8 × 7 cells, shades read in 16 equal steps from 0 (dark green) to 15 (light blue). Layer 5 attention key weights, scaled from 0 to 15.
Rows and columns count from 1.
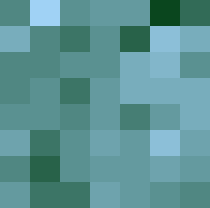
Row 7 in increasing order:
3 7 8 9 9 9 10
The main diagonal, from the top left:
7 7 8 9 6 13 9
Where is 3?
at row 2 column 5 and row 7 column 2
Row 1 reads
7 15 8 9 9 0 4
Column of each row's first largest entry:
2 6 6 5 7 6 6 4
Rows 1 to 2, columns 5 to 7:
9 0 4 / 3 13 11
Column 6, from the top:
0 13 12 11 9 13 10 8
